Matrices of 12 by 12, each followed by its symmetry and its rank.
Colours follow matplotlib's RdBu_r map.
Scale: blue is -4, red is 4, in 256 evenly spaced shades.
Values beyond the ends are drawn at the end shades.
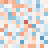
neither, full rank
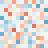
neither, full rank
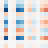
neither, rank one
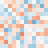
antisymmetric, full rank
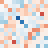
symmetric, full rank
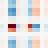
neither, rank one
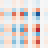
neither, rank one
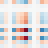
neither, rank one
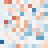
neither, full rank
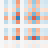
neither, rank one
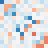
symmetric, full rank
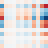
neither, rank one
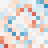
antisymmetric, full rank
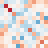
symmetric, full rank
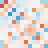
symmetric, full rank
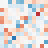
antisymmetric, full rank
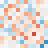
symmetric, full rank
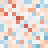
symmetric, full rank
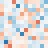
neither, full rank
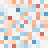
antisymmetric, full rank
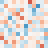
neither, full rank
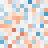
neither, full rank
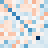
symmetric, full rank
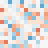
antisymmetric, full rank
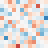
antisymmetric, full rank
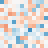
neither, full rank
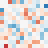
antisymmetric, full rank
